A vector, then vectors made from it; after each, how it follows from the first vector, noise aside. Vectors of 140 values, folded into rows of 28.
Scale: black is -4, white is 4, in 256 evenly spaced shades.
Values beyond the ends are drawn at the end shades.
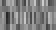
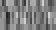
copied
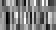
scaled up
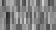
copied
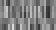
reversed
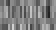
reversed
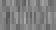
shrunk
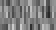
reversed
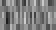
copied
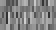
sign-scrambled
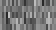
sign-scrambled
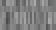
shrunk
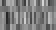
copied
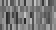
sign-scrambled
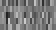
sign-scrambled
